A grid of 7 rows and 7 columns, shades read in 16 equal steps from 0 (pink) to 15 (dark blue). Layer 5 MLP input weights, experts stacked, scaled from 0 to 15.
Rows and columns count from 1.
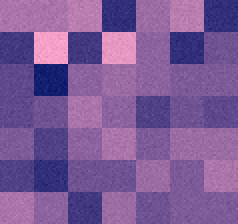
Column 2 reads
5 0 15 9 11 13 7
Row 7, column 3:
12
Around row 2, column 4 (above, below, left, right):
13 6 12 7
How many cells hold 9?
6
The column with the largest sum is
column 1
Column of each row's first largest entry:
4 6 2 5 2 2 3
